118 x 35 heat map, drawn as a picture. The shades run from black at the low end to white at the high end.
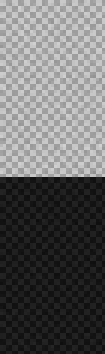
The table splits into 2 rows of 1 panel. Panel 1,1: high, checkered. Panel 2,1: very low, checkered, faint in contrast.
